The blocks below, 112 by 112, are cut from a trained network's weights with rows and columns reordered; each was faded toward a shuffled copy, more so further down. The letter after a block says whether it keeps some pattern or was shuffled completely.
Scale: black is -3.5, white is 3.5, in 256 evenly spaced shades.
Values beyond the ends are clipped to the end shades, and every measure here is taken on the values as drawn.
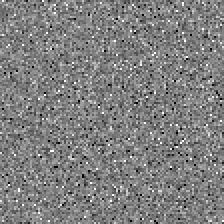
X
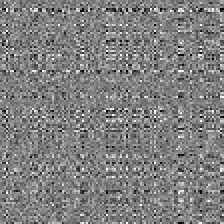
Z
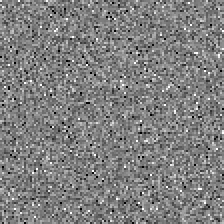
X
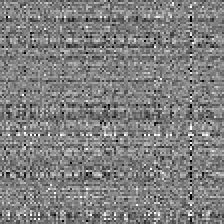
Z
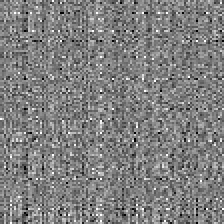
Z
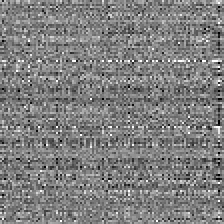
Z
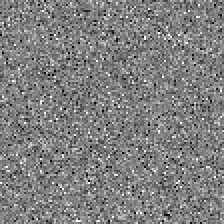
X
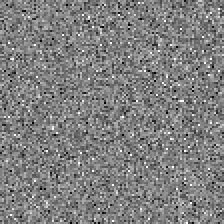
X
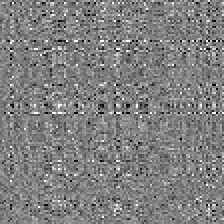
Z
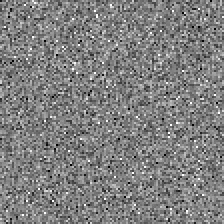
X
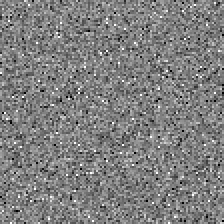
X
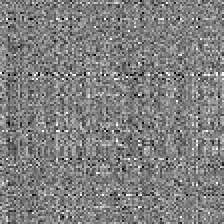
Z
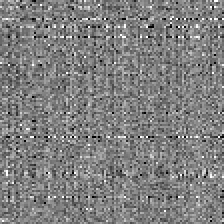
Z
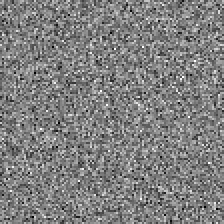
X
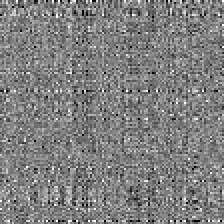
Z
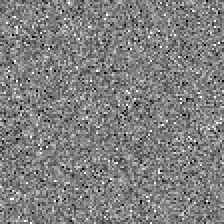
X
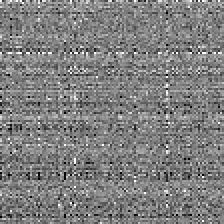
Z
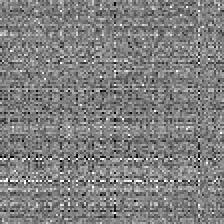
Z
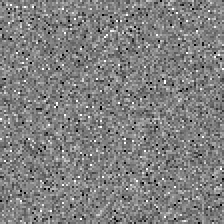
X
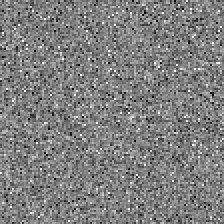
X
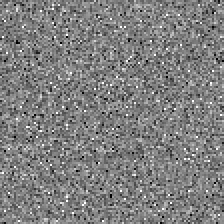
X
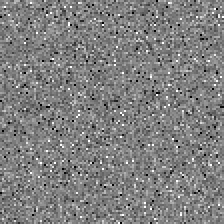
X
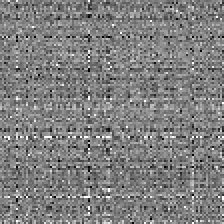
Z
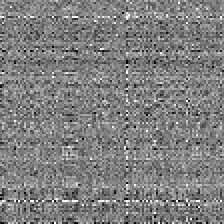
Z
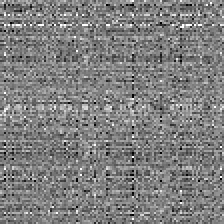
Z
